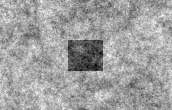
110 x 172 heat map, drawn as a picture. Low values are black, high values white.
Stripes: none. Ninth with the lowest average: centre. Slope: none. Histogram: skewed, a long tail of low values. Odd patch: lower, in the centre.
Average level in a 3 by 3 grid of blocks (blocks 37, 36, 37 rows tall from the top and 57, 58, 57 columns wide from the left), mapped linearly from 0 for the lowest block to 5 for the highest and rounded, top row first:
434 | 405 | 543
